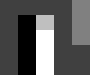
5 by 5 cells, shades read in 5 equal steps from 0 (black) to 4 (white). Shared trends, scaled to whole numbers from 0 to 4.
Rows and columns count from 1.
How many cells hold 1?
14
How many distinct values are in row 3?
4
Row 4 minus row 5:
0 0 0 0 0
